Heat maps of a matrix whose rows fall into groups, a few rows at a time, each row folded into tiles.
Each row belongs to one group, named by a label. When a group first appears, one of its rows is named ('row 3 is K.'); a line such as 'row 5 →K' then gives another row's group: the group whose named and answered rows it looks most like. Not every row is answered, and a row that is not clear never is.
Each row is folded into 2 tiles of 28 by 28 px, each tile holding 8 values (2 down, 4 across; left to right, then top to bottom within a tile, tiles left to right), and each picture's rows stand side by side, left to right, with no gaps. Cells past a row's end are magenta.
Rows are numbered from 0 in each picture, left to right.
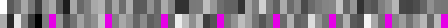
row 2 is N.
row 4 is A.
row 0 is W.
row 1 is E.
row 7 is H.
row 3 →A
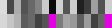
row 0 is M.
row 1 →N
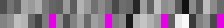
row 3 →A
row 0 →A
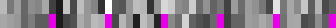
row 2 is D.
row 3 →W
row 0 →M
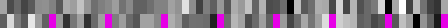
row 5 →E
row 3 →N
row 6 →M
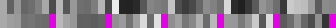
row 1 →M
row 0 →M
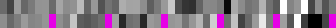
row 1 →W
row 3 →H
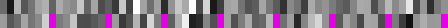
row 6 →D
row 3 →W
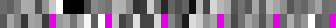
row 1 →H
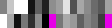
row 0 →N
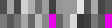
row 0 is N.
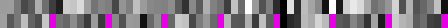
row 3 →A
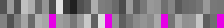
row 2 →E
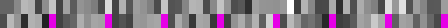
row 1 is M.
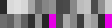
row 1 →D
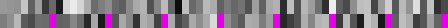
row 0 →W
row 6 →D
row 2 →D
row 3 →E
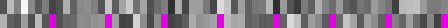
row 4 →M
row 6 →A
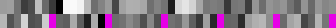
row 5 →A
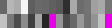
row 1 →E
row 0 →N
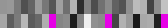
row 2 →D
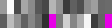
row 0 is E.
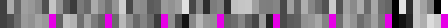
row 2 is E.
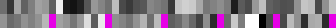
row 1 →H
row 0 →E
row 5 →D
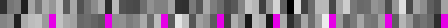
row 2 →H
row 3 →A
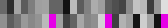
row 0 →E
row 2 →D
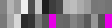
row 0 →W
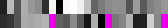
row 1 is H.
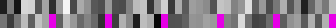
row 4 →W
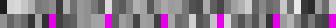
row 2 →D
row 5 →N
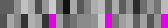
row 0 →D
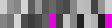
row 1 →D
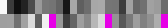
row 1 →E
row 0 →H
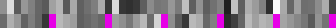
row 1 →M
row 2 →H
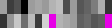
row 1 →M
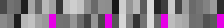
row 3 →M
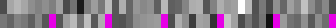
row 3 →D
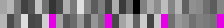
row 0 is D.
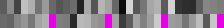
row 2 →E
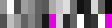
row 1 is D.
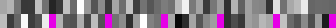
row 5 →N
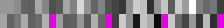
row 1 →N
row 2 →D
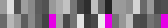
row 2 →W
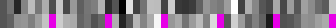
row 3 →H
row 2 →E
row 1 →M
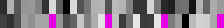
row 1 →E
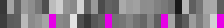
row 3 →E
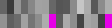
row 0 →E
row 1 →D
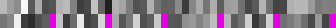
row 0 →W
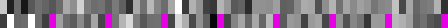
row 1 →N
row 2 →A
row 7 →M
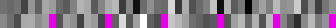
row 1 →D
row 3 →M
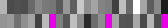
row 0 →H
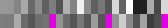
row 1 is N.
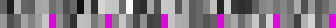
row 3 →M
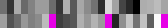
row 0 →E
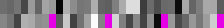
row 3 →E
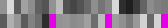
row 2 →H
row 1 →H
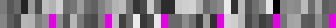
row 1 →W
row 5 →W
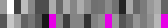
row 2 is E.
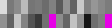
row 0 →W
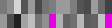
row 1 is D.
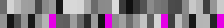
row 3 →D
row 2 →H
